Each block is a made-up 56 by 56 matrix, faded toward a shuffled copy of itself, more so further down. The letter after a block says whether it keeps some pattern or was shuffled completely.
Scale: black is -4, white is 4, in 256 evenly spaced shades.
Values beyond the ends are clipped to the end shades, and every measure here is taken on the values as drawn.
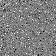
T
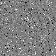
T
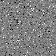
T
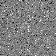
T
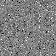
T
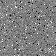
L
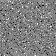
T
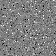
T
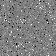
L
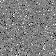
L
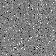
T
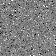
L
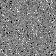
T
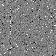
T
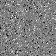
T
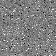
T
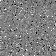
T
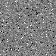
T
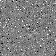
L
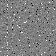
T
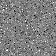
L
